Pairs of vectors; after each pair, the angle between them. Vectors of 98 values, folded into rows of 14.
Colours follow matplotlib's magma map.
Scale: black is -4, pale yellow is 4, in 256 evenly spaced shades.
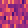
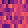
nearly opposite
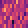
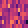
orthogonal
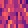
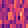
partly opposed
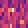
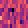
nearly opposite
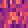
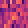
nearly parallel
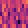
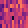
orthogonal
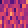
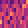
nearly parallel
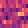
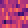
nearly opposite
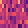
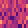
partly aligned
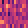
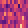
partly opposed
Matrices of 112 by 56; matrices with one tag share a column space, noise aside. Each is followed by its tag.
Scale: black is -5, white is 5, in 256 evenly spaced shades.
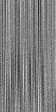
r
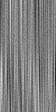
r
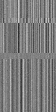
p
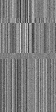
p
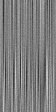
r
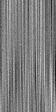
r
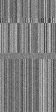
p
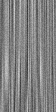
r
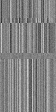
p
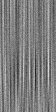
r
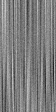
r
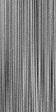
r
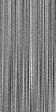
r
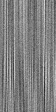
r
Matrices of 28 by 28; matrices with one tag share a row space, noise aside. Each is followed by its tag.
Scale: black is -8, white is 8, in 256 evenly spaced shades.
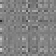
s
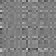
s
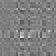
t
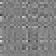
s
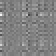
s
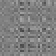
t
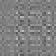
t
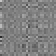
s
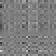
s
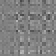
t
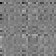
s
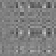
t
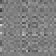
s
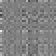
s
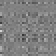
s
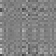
s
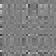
s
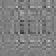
t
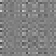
s
